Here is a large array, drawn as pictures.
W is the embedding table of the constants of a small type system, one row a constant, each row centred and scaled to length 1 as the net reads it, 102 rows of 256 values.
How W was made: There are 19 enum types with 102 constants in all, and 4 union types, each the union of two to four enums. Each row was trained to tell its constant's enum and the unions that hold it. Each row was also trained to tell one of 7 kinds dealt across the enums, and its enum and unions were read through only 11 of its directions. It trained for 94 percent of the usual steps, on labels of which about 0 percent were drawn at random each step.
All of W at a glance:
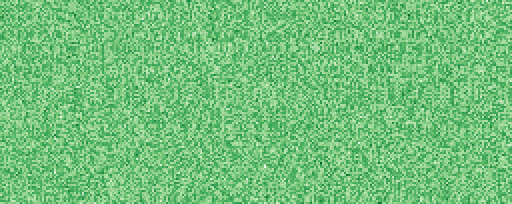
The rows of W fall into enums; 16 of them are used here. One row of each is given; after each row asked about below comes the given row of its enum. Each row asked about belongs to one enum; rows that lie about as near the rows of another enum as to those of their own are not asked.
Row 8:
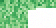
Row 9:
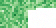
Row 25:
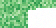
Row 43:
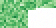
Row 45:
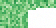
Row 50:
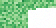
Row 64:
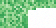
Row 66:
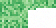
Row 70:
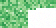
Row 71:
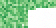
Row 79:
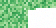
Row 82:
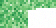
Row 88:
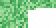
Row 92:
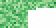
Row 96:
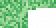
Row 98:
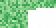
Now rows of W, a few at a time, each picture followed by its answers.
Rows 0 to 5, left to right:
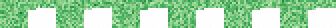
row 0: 71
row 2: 92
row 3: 82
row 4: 92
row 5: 71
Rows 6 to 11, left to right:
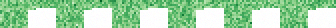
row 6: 88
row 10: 71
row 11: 43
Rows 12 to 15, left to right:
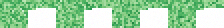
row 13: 79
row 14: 88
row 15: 92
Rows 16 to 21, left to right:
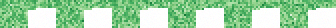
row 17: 9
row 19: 82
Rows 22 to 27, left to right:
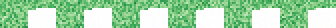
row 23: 64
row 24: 64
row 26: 43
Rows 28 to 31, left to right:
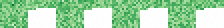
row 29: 92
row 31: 50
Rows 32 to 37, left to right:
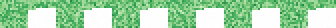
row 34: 82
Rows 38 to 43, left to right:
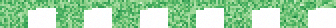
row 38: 64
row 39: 82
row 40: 98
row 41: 96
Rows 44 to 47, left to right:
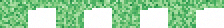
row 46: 79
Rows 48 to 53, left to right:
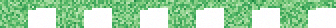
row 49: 43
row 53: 98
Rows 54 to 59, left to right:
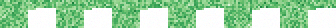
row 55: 88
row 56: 50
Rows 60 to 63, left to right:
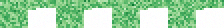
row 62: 50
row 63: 50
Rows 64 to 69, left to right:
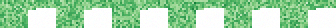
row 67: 98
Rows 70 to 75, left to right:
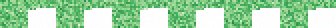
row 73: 98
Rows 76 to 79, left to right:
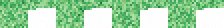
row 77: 79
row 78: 98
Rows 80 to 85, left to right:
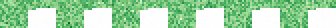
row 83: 50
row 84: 96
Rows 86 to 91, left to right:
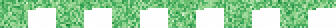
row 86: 71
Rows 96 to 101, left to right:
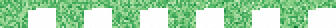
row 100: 82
